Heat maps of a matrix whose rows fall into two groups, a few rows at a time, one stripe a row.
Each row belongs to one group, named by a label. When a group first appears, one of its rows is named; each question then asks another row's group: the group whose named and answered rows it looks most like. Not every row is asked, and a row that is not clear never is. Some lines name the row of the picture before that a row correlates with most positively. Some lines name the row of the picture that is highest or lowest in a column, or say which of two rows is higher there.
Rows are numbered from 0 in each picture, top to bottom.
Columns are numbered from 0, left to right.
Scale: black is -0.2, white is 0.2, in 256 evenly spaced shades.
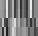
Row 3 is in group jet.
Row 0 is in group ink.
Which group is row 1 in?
ink
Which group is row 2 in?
jet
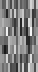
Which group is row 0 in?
ink
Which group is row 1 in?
jet
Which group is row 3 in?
ink
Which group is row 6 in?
ink
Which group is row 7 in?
ink
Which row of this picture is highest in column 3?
3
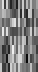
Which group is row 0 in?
ink
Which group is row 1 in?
ink
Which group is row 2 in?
jet
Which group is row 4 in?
jet
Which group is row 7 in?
jet
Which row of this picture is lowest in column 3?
6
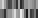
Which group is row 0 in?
ink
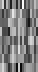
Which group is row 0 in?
ink
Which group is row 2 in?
jet
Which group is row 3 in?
jet
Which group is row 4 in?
ink
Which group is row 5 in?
jet
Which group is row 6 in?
jet
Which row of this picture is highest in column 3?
0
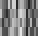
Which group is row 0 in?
jet
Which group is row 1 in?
jet
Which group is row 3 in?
jet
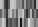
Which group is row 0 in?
jet
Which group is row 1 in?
jet
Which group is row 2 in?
ink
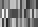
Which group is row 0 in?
jet
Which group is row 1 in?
ink
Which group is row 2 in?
jet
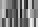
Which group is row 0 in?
ink
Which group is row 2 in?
ink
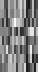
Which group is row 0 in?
jet
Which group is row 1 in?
jet
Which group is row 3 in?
ink
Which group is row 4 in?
jet
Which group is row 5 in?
ink
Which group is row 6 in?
jet
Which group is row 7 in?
jet
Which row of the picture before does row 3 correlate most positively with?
2
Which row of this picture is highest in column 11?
4
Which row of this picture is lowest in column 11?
3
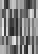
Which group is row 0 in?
jet
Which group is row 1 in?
ink
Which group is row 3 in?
ink
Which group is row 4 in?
jet
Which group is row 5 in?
ink
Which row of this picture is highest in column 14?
5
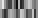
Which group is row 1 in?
jet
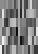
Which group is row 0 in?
ink
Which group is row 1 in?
ink
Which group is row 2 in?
jet
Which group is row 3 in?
ink
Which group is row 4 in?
ink
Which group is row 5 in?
jet
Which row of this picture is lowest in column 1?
5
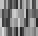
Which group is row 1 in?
jet
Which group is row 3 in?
ink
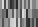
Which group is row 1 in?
jet
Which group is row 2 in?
jet
